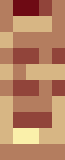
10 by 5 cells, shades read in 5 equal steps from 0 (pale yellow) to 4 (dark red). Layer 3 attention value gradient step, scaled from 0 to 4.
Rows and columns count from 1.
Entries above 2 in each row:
3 0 0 3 0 3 0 3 0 0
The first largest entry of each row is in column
2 1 2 2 2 2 2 2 1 1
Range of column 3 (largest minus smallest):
4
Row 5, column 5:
1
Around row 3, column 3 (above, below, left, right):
1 3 2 2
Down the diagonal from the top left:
2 1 2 2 1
